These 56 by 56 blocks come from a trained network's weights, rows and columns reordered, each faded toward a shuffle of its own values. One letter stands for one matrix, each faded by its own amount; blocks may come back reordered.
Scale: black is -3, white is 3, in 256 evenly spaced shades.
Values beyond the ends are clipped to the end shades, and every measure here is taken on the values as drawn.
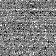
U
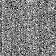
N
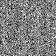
N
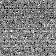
U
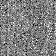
N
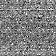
U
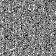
N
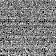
U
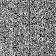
N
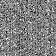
N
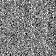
N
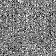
N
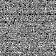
U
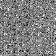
N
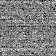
U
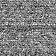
U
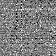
U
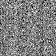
N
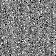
N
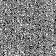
N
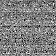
U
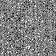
N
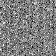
N
